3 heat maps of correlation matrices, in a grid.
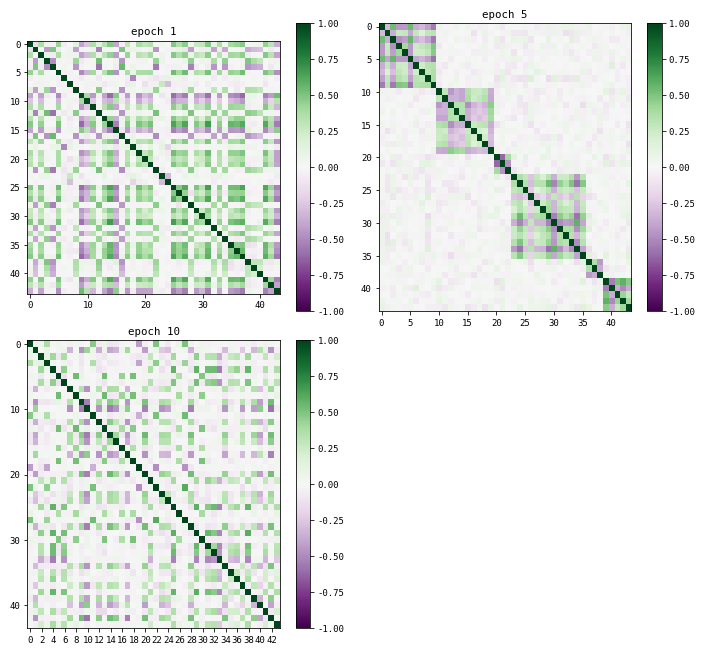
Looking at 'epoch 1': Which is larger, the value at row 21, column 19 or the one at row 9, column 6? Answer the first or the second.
the first
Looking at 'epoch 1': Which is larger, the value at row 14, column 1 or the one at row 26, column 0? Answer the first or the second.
the second
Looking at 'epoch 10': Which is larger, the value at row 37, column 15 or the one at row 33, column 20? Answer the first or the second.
the first
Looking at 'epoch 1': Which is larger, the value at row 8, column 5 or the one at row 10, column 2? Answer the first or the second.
the first
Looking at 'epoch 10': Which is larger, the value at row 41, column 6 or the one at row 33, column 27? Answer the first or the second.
the first
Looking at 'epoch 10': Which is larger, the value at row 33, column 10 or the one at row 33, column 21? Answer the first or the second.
the first
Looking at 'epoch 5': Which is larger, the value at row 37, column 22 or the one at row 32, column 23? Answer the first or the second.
the second
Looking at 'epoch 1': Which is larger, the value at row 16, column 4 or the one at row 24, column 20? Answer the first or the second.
the first
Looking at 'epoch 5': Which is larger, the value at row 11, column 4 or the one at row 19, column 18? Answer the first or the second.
the first
